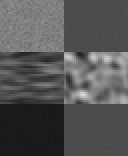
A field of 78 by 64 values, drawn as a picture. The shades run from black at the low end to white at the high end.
It is made of 3 by 2 panels. Panel 1,1: middling, fine-grained, faint in contrast. Panel 1,2: low, flat. Panel 2,1: low, streaked across. Panel 2,2: middling, blotchy, strong in contrast. Panel 3,1: very low, flat. Panel 3,2: low, flat.
